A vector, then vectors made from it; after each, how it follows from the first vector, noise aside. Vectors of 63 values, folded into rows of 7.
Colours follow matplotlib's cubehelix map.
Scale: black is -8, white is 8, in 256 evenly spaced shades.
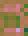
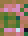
scaled up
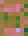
copied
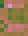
reversed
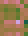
wrapped around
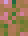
wrapped around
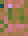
reversed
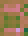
copied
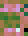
scaled up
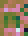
scaled up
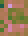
reversed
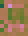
reversed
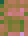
wrapped around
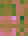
wrapped around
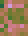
reversed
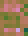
copied
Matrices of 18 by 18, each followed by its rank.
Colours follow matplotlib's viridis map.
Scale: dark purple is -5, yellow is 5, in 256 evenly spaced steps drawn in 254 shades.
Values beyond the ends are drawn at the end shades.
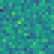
full rank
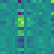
two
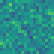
full rank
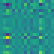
two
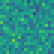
full rank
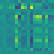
two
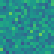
full rank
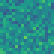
full rank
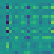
two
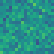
full rank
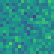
full rank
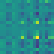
two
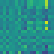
two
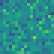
full rank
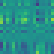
two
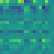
two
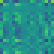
two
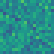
full rank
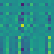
two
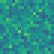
full rank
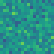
full rank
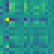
two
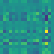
two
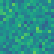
full rank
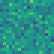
full rank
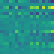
two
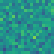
full rank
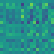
two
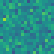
full rank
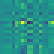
two
